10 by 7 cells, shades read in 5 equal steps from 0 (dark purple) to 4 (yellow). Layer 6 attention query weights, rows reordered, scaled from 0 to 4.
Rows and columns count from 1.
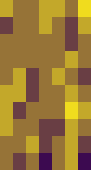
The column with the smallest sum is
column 4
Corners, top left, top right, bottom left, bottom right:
3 4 2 0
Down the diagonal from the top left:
3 2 2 2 3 3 3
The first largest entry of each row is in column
7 4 1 6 2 1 6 1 3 6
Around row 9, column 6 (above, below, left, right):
3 3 2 1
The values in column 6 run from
1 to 4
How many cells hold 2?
36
